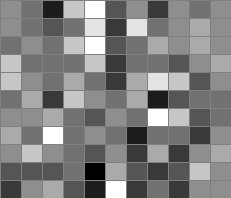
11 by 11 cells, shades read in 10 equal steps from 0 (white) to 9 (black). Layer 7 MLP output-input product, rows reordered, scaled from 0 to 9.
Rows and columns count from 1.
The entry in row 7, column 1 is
4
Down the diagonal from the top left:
4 5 5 5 5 5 5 5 7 2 4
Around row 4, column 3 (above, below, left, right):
5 5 5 5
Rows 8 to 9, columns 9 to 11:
5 7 4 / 7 4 3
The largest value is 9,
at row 10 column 5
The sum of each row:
49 45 41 49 42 53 44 51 49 60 55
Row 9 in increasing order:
2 3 3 4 4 4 4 5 6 7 7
